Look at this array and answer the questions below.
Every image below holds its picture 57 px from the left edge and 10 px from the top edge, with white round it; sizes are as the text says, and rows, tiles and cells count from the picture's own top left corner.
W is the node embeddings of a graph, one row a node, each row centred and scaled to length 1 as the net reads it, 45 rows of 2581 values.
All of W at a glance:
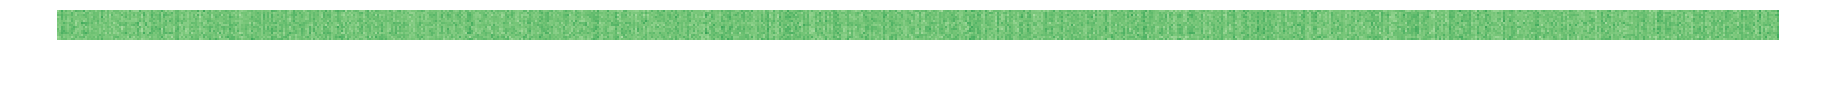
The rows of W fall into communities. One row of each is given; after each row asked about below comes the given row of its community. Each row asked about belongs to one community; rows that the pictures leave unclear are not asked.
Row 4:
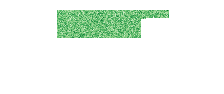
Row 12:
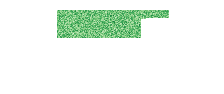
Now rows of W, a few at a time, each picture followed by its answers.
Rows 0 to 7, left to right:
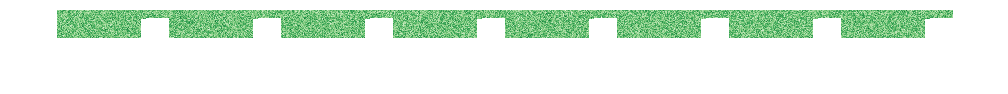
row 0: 4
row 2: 4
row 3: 12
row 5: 12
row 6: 12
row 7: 12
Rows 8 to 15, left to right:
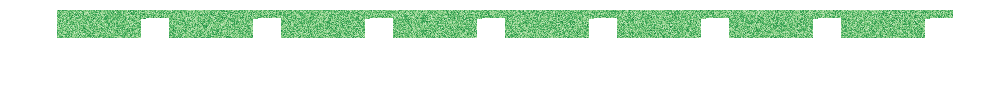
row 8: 12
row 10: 12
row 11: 4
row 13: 4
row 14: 4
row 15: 4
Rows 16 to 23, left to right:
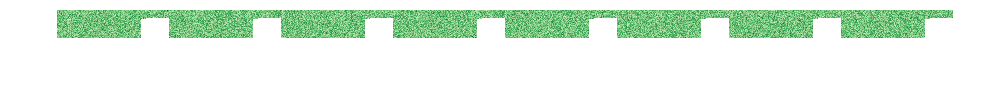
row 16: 4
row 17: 12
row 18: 4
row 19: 12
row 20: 12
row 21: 12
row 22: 4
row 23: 12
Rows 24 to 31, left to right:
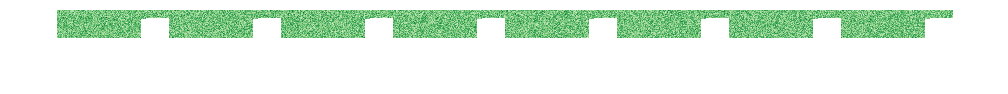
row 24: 4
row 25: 12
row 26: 4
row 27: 12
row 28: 12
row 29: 12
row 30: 12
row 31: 12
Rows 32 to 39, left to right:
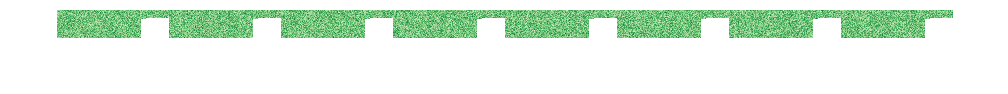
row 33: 12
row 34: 12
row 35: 12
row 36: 4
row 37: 4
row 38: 12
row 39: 4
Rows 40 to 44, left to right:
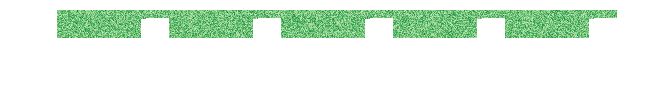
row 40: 4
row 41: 4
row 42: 4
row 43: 12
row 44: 4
